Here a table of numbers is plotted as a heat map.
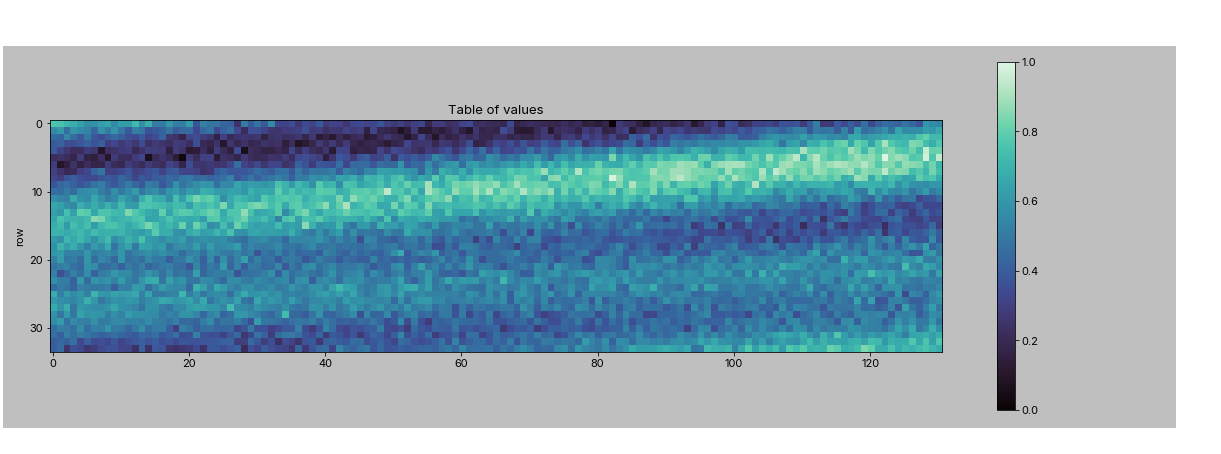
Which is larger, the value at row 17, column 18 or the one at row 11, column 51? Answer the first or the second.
the second
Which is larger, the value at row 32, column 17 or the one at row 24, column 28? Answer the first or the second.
the second
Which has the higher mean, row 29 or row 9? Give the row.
9
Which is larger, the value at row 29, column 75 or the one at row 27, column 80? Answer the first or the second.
the second
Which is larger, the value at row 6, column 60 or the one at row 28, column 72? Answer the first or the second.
the first
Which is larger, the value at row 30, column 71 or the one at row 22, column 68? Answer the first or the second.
the second
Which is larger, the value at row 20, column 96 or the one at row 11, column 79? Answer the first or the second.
the second
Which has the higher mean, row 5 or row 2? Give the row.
5
